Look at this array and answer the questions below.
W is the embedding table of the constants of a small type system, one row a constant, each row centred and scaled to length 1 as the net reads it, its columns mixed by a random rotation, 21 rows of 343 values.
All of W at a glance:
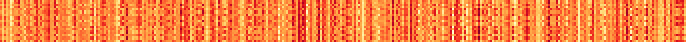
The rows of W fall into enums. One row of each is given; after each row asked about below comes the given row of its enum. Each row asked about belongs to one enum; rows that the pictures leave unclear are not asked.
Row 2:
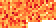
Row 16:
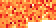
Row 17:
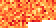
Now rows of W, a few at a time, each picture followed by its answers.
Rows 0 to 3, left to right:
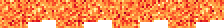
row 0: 17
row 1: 17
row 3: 17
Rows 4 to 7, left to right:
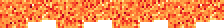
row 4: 16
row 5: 2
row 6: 2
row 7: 16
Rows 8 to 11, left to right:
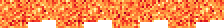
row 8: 17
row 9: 17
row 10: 2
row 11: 17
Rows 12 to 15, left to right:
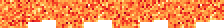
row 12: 17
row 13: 16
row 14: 2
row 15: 16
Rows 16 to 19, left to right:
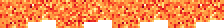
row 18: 16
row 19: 16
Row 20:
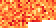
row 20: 17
